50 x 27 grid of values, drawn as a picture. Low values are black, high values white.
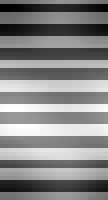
On average the colour sits 50% of the way up the scale. Stripes running across repeat 9 times from top to bottom. No lone cell stands out from its neighbours. The middle left is the ninth with the highest average.
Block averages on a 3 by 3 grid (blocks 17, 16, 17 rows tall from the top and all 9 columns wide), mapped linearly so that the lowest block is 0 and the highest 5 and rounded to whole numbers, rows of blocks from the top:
010 / 544 / 233
